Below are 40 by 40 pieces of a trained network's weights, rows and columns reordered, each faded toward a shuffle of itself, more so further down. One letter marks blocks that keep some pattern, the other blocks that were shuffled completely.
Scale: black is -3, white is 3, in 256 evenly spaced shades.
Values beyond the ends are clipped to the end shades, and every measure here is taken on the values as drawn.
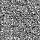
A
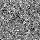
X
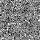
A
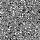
X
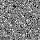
X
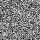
X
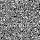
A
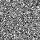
X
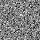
X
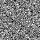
X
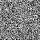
A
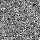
X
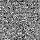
A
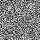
A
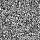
X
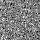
X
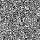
A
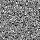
X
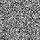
A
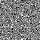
A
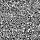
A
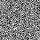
A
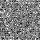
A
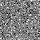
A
